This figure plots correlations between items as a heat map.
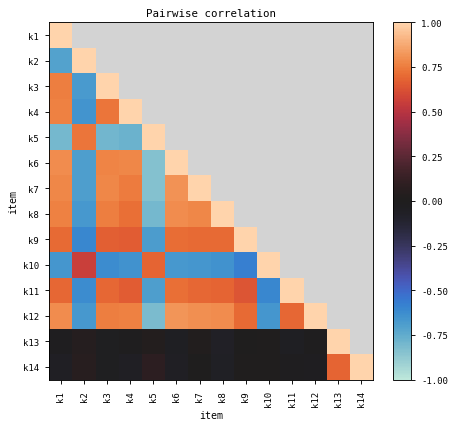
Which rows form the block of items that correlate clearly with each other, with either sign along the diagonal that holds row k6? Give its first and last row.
k1 to k12
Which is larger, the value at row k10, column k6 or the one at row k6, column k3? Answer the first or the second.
the second
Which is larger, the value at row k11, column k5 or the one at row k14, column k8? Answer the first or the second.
the second
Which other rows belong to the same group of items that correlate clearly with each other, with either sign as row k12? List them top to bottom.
k1, k2, k3, k4, k5, k6, k7, k8, k9, k10, k11
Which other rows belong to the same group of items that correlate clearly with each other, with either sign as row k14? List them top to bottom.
k13
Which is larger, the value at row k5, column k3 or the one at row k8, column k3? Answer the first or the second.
the second
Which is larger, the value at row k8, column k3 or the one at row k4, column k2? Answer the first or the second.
the first
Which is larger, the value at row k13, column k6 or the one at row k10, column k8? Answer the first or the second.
the first
